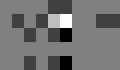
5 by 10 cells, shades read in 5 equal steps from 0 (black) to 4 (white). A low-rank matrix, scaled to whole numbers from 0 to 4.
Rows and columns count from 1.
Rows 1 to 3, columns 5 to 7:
1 1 2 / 3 4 2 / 1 0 2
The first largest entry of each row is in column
1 6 1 1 1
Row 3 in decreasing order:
2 2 2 2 2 2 2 1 1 0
